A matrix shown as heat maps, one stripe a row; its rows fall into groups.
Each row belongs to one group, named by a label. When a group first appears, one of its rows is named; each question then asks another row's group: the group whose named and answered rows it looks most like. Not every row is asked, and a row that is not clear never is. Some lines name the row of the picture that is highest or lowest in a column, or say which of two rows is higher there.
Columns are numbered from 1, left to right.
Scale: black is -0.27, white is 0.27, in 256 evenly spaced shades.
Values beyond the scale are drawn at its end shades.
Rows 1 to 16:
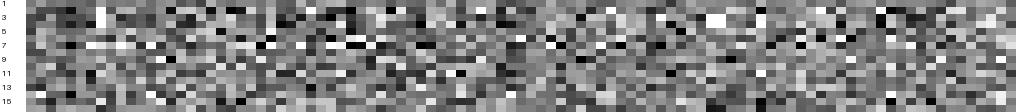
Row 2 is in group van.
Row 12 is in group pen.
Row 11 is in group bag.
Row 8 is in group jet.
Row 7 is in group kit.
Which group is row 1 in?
bag
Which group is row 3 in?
bag
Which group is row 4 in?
bag
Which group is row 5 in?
kit
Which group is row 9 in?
van
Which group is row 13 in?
jet
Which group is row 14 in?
kit
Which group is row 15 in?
van
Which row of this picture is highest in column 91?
10
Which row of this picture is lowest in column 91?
15
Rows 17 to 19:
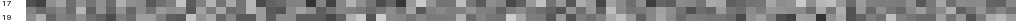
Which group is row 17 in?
jet
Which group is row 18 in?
pen
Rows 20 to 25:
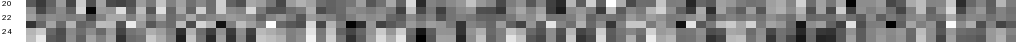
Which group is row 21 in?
pen
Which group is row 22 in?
pen
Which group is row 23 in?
kit
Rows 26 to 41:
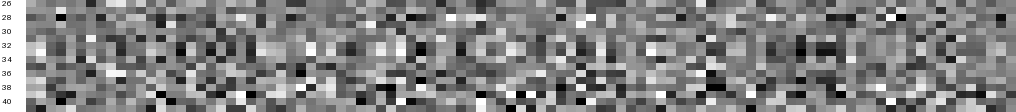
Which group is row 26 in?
pen
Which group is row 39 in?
kit
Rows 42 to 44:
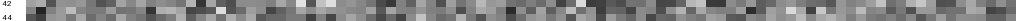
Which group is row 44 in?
jet
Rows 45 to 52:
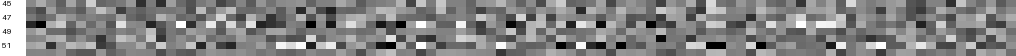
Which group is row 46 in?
bag
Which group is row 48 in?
jet
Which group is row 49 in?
kit
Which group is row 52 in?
bag
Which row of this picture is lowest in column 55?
48
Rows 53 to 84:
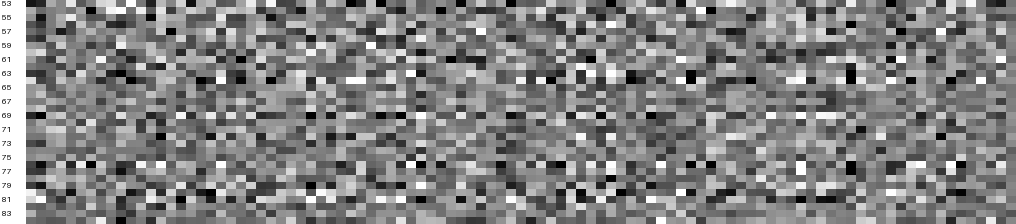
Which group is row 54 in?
pen
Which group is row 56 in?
pen
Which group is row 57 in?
van
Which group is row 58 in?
jet
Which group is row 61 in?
van
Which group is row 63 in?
pen
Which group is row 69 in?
jet
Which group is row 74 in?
bag
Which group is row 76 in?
pen
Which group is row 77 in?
pen
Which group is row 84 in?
bag
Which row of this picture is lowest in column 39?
57
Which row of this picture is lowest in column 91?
61
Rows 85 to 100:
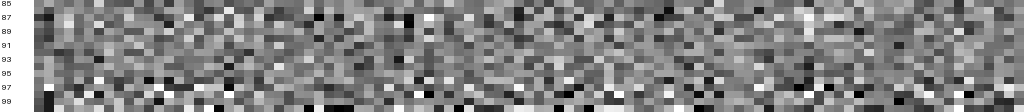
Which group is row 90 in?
jet
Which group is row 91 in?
kit
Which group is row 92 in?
van
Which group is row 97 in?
kit
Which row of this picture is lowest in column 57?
88
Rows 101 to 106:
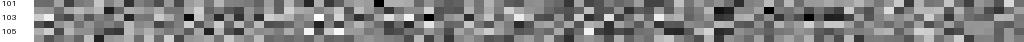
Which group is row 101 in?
van
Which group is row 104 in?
jet
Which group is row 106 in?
pen
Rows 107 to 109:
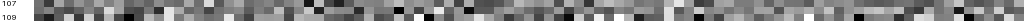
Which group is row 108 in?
bag
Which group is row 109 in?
pen
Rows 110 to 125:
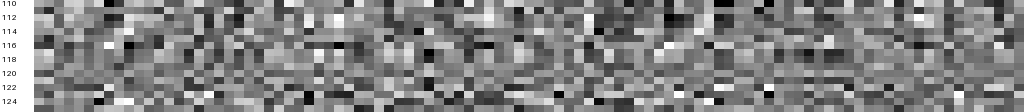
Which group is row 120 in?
jet
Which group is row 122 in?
bag
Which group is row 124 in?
pen
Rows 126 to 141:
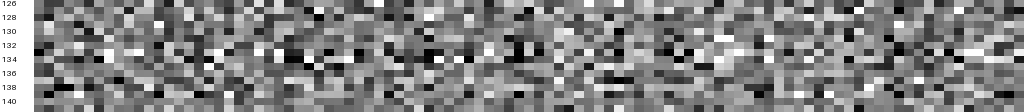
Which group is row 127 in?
kit
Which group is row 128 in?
jet
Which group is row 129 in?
kit
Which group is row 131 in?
bag
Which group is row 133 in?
kit
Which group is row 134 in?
bag
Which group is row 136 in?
jet
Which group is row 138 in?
van
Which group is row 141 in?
pen
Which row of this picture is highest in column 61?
133
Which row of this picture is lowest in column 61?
139
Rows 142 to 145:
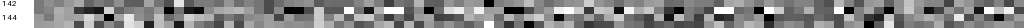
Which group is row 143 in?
bag
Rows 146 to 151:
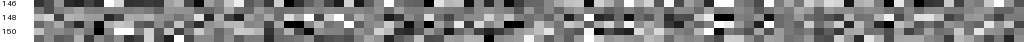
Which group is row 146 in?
bag
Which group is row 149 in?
bag
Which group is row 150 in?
pen
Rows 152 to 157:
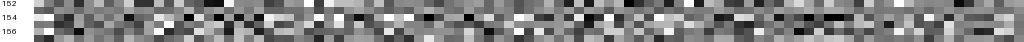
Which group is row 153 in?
jet
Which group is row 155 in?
van
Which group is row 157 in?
jet
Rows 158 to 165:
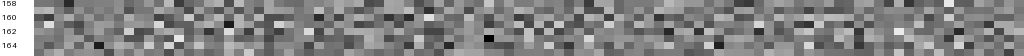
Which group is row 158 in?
van
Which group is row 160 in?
jet
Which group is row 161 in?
kit
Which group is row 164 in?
pen
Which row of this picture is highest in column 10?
162
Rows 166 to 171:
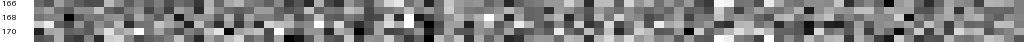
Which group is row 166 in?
bag
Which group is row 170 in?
kit
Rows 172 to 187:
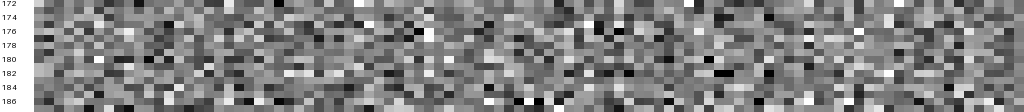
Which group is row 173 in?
pen
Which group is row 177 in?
jet
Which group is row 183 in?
van
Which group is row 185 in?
pen
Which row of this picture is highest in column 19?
177
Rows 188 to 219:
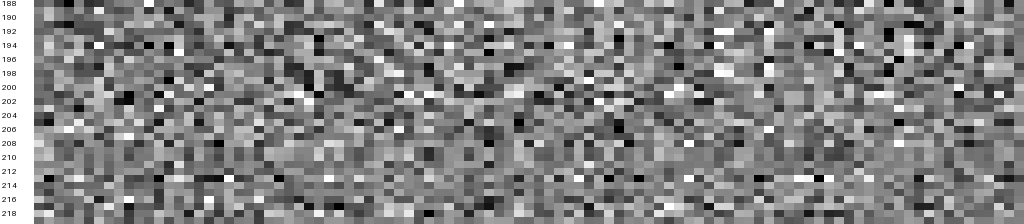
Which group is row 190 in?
kit
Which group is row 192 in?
bag
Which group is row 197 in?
bag
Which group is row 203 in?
kit
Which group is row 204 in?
jet
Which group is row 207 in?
pen
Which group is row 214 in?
bag
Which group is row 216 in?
pen
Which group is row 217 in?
bag
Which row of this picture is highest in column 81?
195
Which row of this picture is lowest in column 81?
191
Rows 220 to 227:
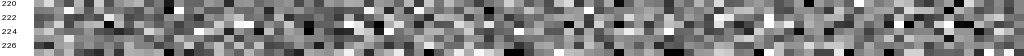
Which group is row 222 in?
bag
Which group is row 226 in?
jet
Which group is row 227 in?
bag
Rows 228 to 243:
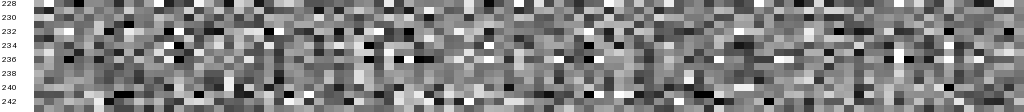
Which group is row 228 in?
kit
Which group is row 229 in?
jet
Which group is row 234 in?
van
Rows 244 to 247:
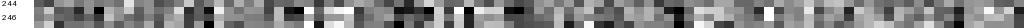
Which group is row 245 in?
bag
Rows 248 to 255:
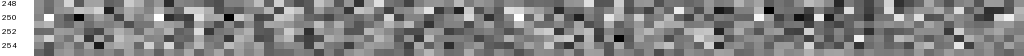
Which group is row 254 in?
pen
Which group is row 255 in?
jet
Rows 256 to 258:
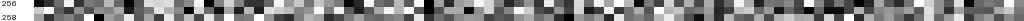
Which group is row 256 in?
pen
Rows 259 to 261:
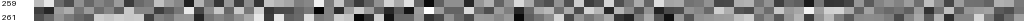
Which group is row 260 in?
jet
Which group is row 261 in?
kit
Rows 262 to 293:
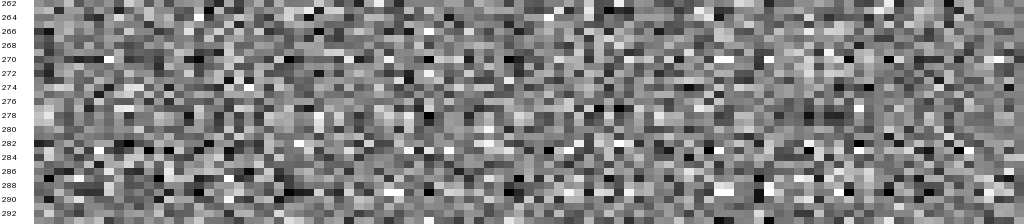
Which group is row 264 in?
pen
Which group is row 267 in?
bag
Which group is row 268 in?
pen
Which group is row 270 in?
bag
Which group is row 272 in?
jet
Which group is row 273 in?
van
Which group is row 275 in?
pen
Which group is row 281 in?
van
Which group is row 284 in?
kit
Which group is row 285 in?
pen
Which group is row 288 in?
bag
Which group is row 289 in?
bag
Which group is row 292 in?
kit
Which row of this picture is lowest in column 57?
277
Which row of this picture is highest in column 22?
274
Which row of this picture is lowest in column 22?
286
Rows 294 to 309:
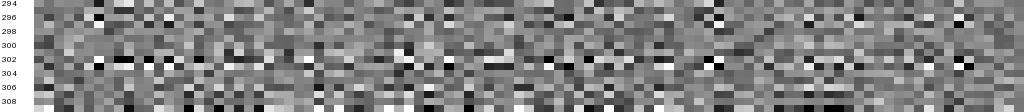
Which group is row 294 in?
pen
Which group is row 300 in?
jet
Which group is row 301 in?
van
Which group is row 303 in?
pen
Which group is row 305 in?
kit
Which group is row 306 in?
jet
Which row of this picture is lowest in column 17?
302
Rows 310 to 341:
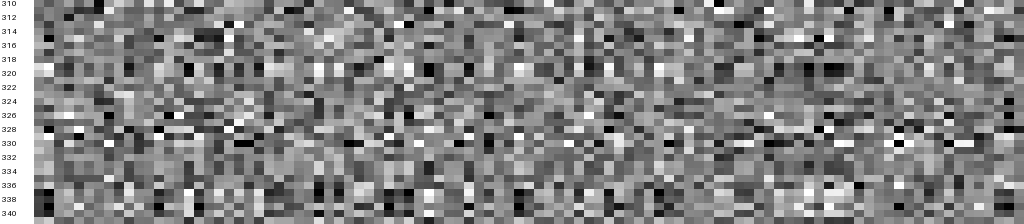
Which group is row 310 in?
pen
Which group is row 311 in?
bag
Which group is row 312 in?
van
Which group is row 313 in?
van
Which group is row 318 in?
van
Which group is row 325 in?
jet
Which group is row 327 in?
van
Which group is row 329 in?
kit
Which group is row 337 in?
jet
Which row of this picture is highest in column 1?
319
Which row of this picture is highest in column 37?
313
